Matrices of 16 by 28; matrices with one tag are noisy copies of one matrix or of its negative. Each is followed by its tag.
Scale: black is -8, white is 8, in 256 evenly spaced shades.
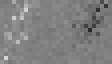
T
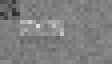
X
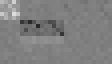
X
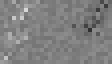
T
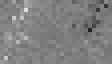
T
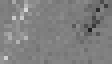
T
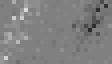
T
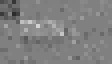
X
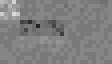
X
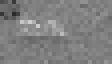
X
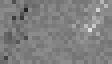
T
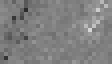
T
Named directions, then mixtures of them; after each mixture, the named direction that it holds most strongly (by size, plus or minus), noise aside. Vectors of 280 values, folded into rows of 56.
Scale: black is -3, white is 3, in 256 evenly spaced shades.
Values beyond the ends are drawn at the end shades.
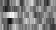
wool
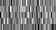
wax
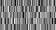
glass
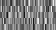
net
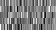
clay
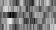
wool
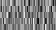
net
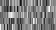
clay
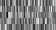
net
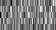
net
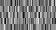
glass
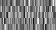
net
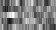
wool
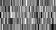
wax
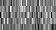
wax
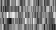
wool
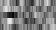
wool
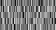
glass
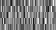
net
